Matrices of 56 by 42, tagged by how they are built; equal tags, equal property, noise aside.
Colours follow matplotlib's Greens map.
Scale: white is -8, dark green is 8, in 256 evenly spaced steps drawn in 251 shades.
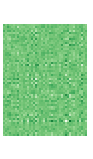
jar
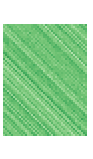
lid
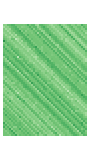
lid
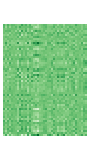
jar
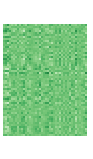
jar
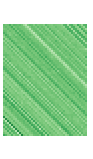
lid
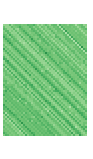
lid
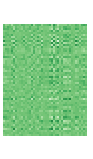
jar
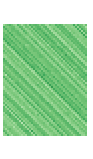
lid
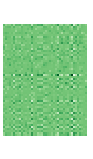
jar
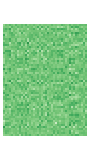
jar
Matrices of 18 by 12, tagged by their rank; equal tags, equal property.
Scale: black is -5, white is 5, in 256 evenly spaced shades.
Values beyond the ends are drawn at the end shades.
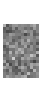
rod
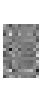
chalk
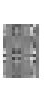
chalk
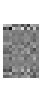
chalk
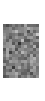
rod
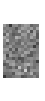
rod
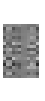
chalk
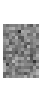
rod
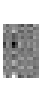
chalk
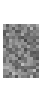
rod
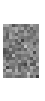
rod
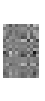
chalk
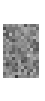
rod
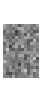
rod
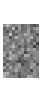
rod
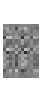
chalk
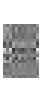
chalk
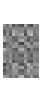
chalk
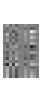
chalk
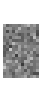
rod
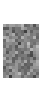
rod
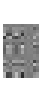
chalk
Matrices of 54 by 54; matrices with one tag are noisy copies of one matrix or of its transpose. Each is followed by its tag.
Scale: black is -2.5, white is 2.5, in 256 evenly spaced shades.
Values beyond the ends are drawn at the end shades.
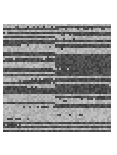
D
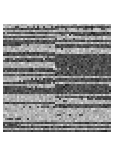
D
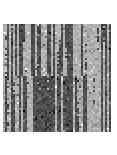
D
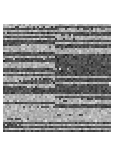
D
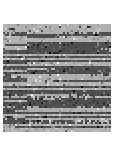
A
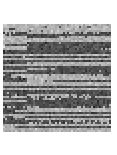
A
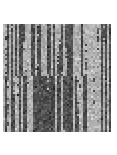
D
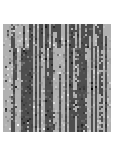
A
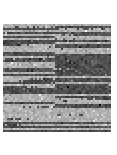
D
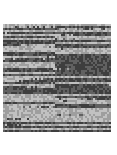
D
